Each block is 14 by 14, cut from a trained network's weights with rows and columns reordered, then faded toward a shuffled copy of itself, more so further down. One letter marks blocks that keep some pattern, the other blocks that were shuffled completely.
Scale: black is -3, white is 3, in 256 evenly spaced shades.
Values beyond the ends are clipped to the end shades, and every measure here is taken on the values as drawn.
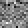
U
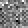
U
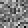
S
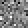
U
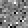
U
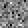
U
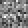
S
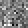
S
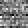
S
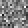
U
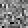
U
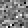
U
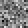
S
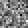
S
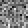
U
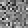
S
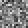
U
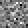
U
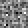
U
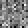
S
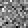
U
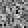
S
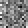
S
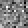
U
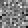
U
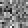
S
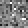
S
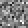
U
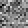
U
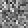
U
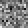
U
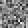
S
